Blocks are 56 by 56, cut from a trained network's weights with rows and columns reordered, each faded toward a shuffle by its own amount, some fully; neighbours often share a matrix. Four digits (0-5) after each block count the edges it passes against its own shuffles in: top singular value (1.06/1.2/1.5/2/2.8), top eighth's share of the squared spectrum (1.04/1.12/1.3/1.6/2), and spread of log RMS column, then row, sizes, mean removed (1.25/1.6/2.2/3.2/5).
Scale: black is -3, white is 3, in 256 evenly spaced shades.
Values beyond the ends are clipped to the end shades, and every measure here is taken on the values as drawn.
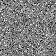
0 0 0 0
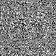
2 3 0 2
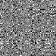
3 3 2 2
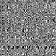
3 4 2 2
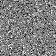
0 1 0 0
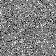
1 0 0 0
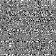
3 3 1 3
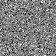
0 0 0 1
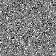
2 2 0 1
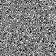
1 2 0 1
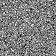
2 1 0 0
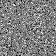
0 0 0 0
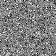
0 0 0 0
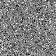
0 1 0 0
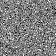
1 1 0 0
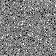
0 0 0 0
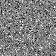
2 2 1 0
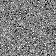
0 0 0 0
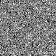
2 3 0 1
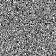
0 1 0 0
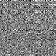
3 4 0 3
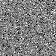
0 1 0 0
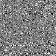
3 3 0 3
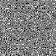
3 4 1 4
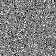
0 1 0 0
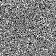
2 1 0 0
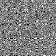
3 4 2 2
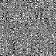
2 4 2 2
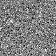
1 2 0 0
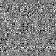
3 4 0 3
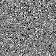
1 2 0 1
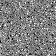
1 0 0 0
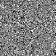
3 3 2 1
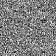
2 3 1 1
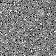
0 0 0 0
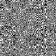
3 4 3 2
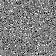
1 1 0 1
